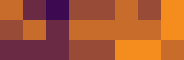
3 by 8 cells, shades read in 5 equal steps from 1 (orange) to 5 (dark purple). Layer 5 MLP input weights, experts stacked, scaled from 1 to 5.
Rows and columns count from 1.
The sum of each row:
23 18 22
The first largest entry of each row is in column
3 3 1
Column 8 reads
1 1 2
